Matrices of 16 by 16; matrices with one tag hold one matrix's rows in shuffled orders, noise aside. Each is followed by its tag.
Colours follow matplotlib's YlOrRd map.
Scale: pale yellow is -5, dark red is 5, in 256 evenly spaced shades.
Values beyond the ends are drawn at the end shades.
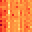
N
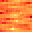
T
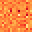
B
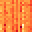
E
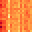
N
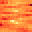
T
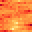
T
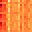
N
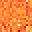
B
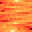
T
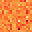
B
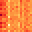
N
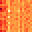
N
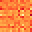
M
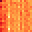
N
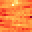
T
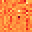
B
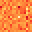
B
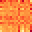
M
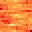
T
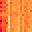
N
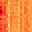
N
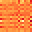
M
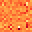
B
